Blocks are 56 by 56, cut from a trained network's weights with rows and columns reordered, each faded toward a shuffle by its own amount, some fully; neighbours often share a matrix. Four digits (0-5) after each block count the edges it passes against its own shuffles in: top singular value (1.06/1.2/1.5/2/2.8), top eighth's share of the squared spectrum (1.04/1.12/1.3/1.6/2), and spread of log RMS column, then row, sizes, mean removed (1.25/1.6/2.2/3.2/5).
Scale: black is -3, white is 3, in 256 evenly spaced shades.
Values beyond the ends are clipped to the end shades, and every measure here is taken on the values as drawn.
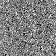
0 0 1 0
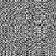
4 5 3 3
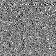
2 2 0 1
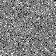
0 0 0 0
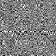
3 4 1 2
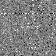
2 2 0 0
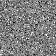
0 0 0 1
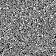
0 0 0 0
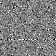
2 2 0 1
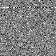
2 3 0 1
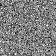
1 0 0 0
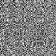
4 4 2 1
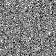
0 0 0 0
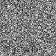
3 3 1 0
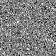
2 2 0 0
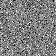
0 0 0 0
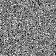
1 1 0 0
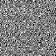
3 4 2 2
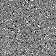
0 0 0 0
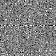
3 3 0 1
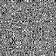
3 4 2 2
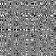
4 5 3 3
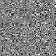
3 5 3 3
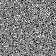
1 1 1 0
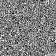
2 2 0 0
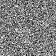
2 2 0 0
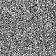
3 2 1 0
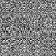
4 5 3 2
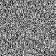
3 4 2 0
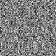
3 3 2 0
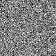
3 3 1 0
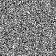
1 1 0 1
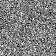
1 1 0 0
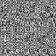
4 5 2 2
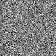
2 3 1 0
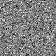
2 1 0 0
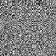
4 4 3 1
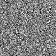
2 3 1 0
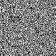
3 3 1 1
